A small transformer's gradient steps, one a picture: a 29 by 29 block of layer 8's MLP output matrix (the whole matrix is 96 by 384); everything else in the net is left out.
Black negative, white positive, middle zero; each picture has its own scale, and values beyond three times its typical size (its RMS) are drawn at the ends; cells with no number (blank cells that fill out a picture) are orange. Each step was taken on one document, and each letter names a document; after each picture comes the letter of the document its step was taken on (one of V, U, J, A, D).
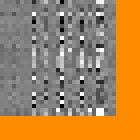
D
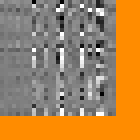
D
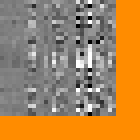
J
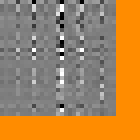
D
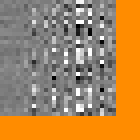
J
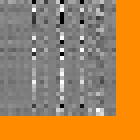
D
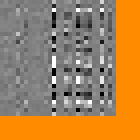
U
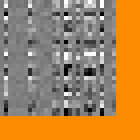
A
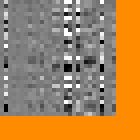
A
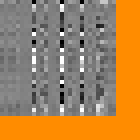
D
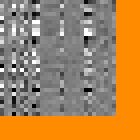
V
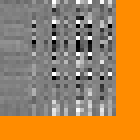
J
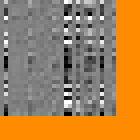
A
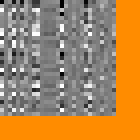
V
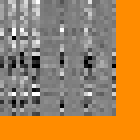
V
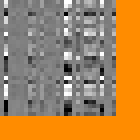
A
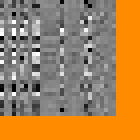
V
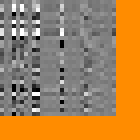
V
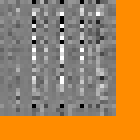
D
